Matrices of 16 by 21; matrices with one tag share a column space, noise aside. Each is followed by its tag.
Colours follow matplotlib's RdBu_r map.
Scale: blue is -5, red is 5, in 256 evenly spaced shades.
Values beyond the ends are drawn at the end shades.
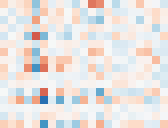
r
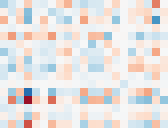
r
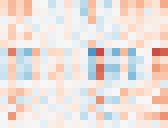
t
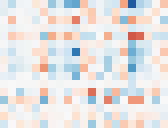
r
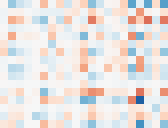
r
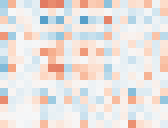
r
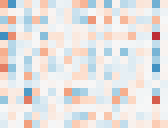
r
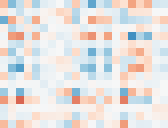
r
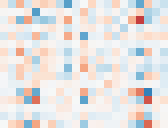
r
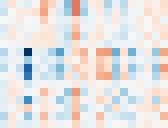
t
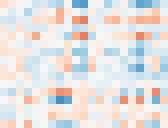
r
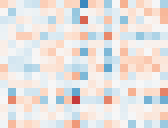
r
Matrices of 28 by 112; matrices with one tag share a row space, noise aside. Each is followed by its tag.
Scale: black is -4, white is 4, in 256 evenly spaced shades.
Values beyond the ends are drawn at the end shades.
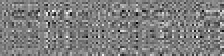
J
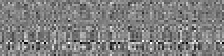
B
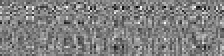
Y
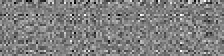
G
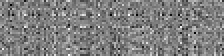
B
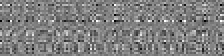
Y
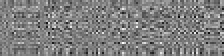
J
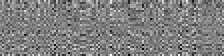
B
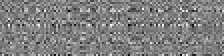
B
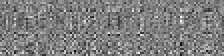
G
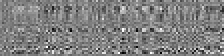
J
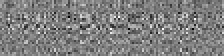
B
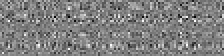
B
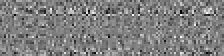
G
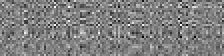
B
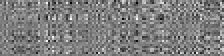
J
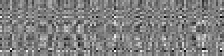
Y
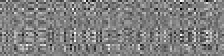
G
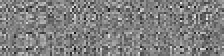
G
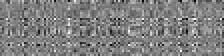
B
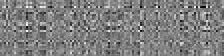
G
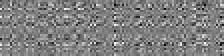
Y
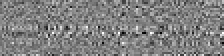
J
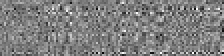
J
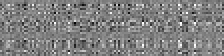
B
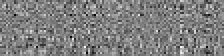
G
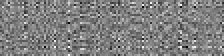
B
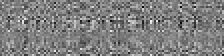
B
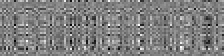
G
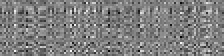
G
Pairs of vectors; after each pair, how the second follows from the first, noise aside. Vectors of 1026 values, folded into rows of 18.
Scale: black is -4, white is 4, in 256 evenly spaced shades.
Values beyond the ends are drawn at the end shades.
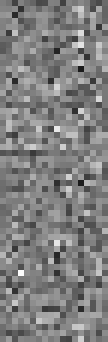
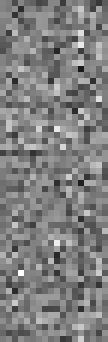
copied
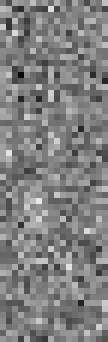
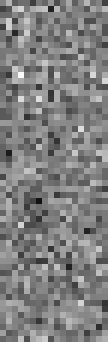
negated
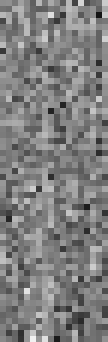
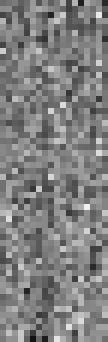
negated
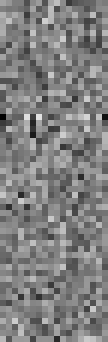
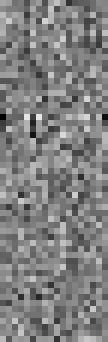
copied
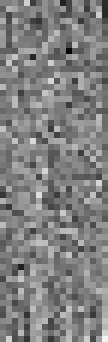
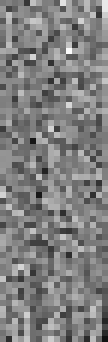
negated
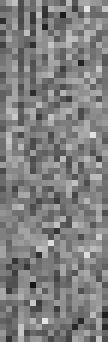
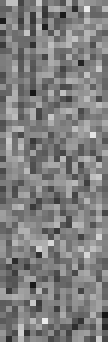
copied
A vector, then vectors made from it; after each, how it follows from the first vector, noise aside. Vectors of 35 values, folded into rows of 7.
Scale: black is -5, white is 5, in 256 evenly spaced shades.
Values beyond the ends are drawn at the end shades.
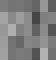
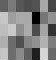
scaled up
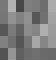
reversed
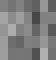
copied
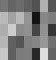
scaled up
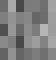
reversed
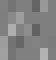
partly zeroed
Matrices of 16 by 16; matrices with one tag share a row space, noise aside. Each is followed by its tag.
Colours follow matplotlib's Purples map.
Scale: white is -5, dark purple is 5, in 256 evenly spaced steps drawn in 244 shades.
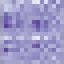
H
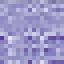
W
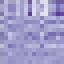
W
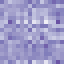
W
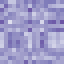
W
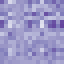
W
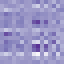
H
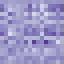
W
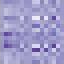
H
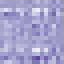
H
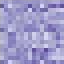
W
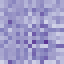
W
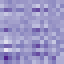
H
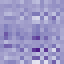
H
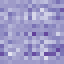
W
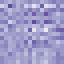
W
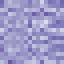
W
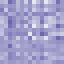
W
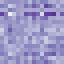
W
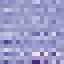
H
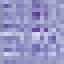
H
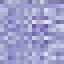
W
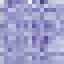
W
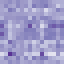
W
